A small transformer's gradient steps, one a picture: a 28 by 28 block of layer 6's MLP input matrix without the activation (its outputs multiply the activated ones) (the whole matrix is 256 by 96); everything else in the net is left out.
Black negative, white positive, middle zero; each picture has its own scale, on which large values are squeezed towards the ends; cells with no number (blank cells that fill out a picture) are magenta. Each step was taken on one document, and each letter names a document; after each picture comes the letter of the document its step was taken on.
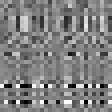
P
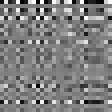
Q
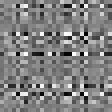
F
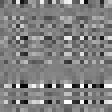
P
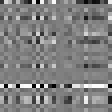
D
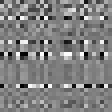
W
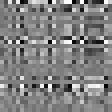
F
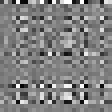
F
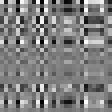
Q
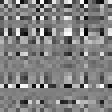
Q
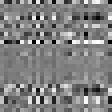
D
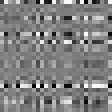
D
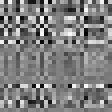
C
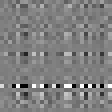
P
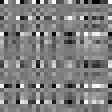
D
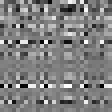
W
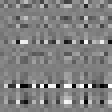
P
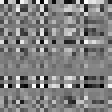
Q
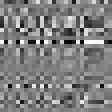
C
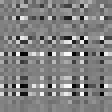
F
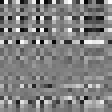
Q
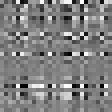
F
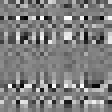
Q
